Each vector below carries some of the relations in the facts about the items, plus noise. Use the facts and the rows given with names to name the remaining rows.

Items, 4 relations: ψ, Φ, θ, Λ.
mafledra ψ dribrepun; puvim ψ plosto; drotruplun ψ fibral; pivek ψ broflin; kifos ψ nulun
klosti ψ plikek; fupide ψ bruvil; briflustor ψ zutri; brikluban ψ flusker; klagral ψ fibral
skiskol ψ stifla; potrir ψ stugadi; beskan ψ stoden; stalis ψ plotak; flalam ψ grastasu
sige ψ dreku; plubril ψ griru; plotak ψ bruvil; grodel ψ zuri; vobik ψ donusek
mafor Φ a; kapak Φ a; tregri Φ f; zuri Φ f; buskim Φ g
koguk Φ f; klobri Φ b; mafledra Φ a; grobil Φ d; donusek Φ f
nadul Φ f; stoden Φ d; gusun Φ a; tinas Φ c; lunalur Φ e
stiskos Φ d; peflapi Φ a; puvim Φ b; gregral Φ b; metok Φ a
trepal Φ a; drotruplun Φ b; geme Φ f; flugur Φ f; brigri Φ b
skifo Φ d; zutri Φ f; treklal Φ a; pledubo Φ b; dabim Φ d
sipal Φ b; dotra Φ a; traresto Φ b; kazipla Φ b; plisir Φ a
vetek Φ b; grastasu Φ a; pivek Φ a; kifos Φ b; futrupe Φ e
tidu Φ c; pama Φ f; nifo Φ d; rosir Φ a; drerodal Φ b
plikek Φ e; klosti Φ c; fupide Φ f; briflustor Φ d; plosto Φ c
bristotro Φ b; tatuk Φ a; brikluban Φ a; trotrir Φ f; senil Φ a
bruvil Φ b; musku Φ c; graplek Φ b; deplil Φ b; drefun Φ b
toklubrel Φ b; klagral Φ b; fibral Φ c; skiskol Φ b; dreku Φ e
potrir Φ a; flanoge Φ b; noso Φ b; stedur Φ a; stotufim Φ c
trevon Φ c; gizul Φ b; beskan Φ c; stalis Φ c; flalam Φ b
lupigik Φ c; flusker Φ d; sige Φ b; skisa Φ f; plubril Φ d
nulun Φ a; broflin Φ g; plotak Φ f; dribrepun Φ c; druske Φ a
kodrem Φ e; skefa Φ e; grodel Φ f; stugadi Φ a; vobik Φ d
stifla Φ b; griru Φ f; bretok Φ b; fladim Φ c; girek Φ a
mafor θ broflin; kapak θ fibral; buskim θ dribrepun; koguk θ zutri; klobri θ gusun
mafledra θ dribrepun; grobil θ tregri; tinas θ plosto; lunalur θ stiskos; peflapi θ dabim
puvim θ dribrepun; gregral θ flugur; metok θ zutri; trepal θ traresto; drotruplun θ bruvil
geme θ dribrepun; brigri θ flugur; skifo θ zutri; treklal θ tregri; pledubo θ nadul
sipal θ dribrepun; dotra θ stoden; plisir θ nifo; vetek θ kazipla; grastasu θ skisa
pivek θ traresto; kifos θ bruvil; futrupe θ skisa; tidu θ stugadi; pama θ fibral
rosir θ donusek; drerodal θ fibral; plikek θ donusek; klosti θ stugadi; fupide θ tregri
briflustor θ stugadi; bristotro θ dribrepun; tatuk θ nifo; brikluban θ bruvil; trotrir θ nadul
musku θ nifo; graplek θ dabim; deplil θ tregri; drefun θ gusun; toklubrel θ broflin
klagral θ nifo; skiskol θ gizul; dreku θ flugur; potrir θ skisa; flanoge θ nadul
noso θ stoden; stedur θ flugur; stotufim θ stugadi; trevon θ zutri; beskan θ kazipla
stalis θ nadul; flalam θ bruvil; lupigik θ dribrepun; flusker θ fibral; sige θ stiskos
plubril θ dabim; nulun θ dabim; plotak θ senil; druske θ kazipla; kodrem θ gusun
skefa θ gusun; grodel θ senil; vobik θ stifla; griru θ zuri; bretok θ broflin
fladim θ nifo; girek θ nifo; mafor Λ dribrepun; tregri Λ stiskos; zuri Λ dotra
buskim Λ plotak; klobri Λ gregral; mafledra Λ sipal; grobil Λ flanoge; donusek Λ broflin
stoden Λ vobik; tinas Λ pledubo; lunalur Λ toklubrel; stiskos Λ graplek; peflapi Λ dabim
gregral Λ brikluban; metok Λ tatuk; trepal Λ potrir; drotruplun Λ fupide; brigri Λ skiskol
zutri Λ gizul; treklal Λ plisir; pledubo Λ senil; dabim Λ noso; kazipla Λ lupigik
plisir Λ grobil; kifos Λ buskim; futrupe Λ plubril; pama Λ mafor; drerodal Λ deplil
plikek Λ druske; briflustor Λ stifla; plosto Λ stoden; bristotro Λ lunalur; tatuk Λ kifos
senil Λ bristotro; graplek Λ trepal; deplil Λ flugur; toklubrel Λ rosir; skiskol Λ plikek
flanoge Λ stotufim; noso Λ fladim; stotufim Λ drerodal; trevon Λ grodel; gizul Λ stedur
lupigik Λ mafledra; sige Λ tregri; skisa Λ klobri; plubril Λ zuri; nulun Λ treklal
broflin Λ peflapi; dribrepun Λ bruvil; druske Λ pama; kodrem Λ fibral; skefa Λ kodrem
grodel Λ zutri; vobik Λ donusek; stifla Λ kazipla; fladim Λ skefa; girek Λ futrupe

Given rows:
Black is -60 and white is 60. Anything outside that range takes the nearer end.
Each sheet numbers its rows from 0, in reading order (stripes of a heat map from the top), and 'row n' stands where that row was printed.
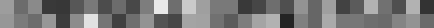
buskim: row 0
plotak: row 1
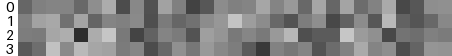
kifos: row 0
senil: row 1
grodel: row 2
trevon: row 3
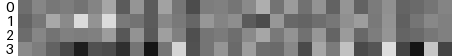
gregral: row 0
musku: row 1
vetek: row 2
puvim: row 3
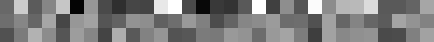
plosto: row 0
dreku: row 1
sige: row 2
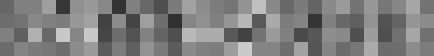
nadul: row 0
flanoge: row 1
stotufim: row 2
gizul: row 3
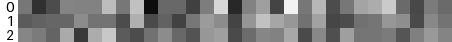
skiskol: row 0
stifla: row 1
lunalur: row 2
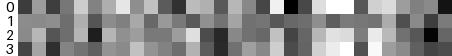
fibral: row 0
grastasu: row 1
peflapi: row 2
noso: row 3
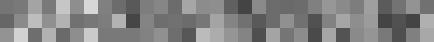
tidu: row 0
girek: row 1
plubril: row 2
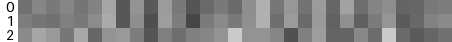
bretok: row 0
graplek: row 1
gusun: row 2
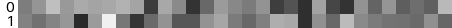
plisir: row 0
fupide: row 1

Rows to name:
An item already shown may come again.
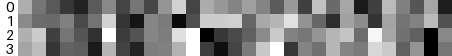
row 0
sipal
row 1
flugur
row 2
vobik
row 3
stoden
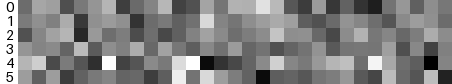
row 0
bruvil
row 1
zuri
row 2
skisa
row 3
grastasu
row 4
vobik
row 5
lupigik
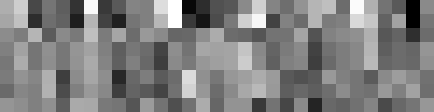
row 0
vobik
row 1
stoden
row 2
pivek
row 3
nifo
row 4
nifo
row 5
zuri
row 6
zutri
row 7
grobil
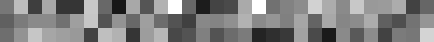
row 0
donusek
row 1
klagral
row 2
nulun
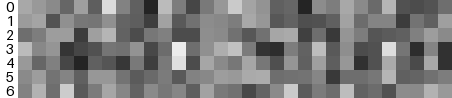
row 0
brikluban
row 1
flusker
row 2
pama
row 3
mafledra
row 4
bristotro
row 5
stiskos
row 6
griru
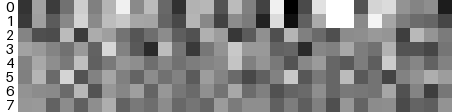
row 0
fibral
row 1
fladim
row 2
plikek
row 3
brikluban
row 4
stugadi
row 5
griru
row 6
grastasu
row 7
skifo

